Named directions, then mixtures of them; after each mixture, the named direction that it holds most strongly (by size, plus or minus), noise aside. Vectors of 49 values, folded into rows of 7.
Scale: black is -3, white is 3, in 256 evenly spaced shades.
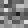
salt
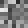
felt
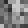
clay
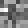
felt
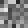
felt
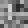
clay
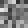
felt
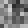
clay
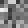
felt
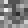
salt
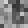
clay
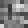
clay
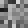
felt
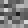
salt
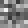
salt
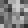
clay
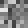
felt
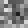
salt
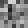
felt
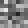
salt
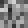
felt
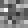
salt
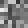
felt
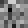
felt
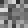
felt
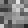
clay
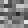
salt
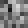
clay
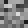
salt
